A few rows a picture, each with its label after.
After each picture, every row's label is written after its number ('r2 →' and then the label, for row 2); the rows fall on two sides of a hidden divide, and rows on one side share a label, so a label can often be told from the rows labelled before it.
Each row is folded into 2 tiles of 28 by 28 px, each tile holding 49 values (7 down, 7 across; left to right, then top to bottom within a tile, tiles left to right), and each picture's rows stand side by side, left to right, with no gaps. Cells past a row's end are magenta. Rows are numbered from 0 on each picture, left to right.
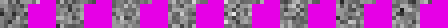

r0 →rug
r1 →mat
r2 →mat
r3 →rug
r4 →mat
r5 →mat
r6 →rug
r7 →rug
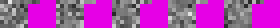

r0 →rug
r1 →rug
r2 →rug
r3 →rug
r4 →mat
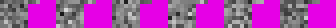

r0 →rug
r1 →rug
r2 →mat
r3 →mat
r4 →mat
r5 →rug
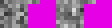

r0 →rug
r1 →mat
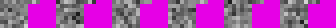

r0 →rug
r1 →rug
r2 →mat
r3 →rug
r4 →rug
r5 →rug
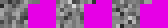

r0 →rug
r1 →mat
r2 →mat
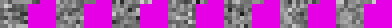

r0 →rug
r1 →rug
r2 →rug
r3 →mat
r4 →rug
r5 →mat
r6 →mat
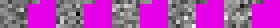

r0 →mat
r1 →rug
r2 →mat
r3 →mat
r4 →rug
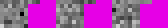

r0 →rug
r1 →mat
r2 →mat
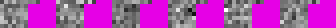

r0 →rug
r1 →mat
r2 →rug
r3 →mat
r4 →mat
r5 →mat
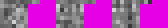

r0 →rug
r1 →mat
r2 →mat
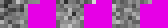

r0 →rug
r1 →mat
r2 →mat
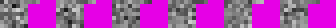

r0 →mat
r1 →mat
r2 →rug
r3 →mat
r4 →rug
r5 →rug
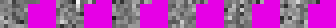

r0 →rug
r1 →mat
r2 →mat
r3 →rug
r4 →mat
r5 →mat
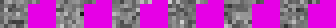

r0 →rug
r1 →mat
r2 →rug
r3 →rug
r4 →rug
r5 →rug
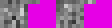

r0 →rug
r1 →mat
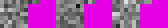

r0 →mat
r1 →rug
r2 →mat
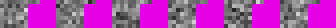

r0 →rug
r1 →rug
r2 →rug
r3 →rug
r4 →rug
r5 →rug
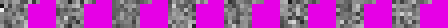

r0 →rug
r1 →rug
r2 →rug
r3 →mat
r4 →mat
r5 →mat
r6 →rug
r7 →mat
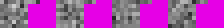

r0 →rug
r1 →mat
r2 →mat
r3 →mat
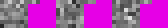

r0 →rug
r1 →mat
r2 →mat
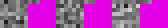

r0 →rug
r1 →mat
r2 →mat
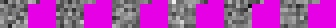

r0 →rug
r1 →rug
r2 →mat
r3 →rug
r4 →rug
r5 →rug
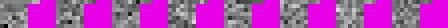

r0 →rug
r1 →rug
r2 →rug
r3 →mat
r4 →mat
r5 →mat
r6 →mat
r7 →rug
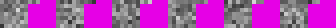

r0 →mat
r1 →mat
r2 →mat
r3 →rug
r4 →rug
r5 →mat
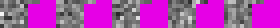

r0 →mat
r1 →mat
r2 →rug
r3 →rug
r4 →mat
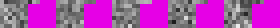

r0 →mat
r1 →mat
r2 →mat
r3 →rug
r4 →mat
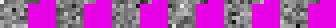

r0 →mat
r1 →rug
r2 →mat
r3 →mat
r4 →rug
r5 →rug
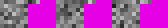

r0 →mat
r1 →rug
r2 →rug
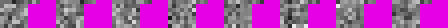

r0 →rug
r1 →mat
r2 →mat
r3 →mat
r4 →rug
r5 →rug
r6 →mat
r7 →mat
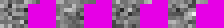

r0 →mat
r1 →mat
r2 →rug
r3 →rug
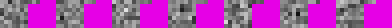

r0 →mat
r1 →rug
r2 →mat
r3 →rug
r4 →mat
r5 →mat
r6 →rug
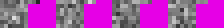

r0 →mat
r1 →rug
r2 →rug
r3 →mat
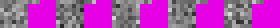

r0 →mat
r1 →rug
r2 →rug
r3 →rug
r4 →mat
